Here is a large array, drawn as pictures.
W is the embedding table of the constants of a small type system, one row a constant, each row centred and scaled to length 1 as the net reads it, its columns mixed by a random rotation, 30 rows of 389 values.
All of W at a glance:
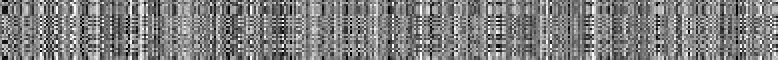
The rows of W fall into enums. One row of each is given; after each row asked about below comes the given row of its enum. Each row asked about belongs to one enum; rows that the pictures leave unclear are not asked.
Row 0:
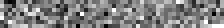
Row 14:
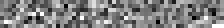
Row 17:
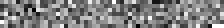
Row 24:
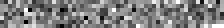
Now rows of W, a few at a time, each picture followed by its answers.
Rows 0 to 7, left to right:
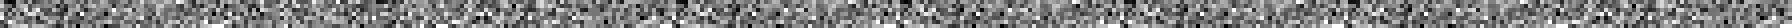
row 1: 17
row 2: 14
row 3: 0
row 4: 0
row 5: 0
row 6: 0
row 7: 14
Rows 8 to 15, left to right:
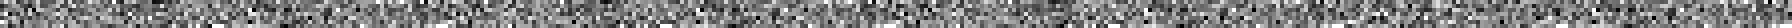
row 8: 17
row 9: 24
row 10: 17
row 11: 24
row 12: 17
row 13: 24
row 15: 24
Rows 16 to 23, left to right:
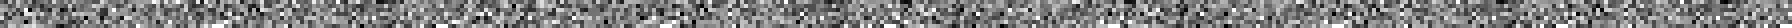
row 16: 24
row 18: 14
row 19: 17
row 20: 0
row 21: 0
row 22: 17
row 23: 17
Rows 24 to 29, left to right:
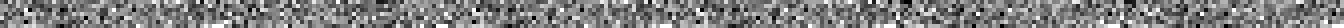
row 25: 17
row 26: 24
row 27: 24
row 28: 0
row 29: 0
